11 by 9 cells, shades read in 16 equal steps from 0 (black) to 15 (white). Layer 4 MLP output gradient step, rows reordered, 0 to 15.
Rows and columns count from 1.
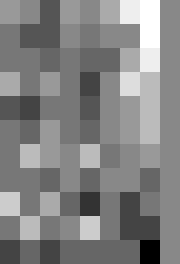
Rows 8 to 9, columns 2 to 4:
7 6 8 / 7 10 6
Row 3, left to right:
7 7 6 7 6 6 10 14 8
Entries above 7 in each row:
8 5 3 6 4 5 7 4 3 4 1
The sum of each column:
82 79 77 81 74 83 93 103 88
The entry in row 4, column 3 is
9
